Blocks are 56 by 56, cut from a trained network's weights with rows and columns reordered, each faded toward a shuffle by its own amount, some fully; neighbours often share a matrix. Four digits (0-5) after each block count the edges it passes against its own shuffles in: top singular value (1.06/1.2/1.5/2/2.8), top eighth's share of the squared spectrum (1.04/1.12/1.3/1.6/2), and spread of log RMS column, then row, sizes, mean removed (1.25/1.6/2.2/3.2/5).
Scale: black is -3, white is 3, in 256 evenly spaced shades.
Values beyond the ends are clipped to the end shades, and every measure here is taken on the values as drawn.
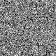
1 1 0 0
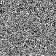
0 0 0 0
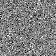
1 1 0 1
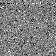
1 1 0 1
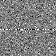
2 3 0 1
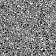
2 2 1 1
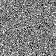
0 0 0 0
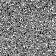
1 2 0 0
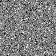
0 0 0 0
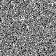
0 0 0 0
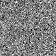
0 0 0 0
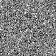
1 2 0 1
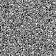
2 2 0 1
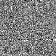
2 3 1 2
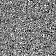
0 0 0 0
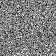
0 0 0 0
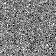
0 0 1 0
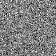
0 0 1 0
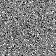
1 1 0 0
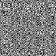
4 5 2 3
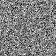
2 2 0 0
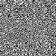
3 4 1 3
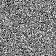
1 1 0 0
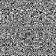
3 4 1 3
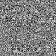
2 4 1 2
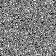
1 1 0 0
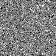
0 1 0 0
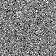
0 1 0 0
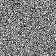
1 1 0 0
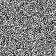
1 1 0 0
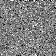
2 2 0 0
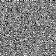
2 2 1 1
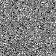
1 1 0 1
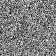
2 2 0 0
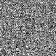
2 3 0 1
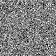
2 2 0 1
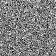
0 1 0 0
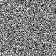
2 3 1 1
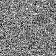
1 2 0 0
